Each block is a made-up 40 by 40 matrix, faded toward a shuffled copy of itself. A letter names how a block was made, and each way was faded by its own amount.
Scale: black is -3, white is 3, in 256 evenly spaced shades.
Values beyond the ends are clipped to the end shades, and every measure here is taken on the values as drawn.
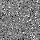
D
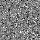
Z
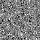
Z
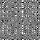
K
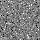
D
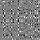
K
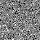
Z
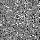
Z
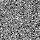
Z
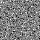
D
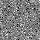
D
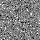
D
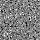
Z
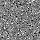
D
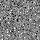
D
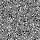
Z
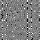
K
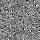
D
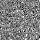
Z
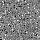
D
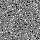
D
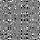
K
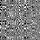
K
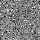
Z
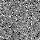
Z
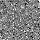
Z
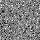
Z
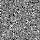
Z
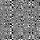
K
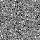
Z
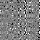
K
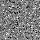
Z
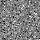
Z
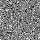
Z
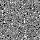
Z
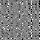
K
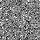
Z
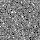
D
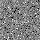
D
